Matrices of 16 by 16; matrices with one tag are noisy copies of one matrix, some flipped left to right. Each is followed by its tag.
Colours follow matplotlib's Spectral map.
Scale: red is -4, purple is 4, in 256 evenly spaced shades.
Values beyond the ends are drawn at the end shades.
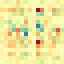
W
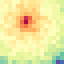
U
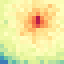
U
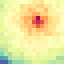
U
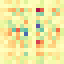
W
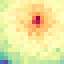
U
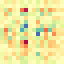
W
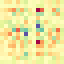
W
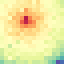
U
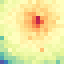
U
